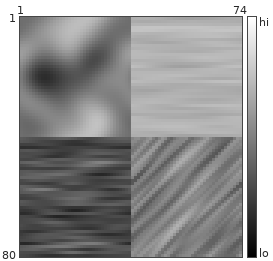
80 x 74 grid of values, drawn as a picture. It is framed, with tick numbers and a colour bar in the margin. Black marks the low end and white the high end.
The table splits into 2 rows of 2 panels. Panel 1,1: middling, smooth, strong in contrast. Panel 1,2: high, streaked across, faint in contrast. Panel 2,1: low, streaked across. Panel 2,2: middling, slanting up to the right.
